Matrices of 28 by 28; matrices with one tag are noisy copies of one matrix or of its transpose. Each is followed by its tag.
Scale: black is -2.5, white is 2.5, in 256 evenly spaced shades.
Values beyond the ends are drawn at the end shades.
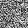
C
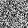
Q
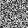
Q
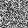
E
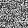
C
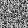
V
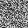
E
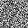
Q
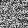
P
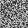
Q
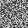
Q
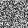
Q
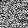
P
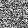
V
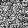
P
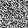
E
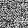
C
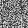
C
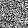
C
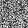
C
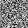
Q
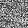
C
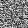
V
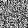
V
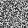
Q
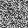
E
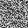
E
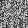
P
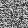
V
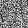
C
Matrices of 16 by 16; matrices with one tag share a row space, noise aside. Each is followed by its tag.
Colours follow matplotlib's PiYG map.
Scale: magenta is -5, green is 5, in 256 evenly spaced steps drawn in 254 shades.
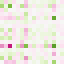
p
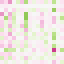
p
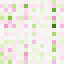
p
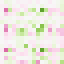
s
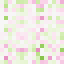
s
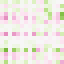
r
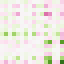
r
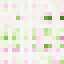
r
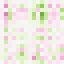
s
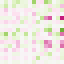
r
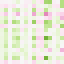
r
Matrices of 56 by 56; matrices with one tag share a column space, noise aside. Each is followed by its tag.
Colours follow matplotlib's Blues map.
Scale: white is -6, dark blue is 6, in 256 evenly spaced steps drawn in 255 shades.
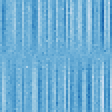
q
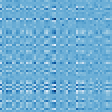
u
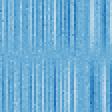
q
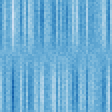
q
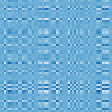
u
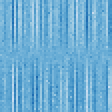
q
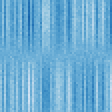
q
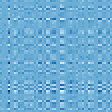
u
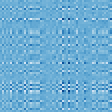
u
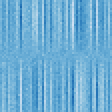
q
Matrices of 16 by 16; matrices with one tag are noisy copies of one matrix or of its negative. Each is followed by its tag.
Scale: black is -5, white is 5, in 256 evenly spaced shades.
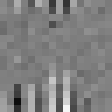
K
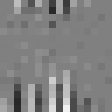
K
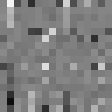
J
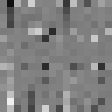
J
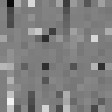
J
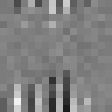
K
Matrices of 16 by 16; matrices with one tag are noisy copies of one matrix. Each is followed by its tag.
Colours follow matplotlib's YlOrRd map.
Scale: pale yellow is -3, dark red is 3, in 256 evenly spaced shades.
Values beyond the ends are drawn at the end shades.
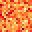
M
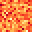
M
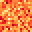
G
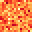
G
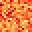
M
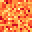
G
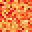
M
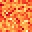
M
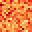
M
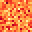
G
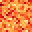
M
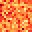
M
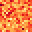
M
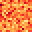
M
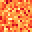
G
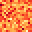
M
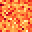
M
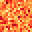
G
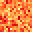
G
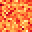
M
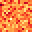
M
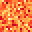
G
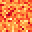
M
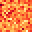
M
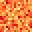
G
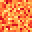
G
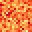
M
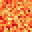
G
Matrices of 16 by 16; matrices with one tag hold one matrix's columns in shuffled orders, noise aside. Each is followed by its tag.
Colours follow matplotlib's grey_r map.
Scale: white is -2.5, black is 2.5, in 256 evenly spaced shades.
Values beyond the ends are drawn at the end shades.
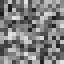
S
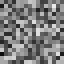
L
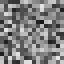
L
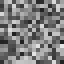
L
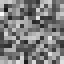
S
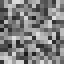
S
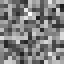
S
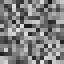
L
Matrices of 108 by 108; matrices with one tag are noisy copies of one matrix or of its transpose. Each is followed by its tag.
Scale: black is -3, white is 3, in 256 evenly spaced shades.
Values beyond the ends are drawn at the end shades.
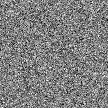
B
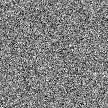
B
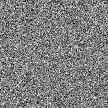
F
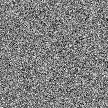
B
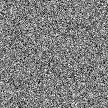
B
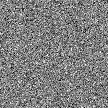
F
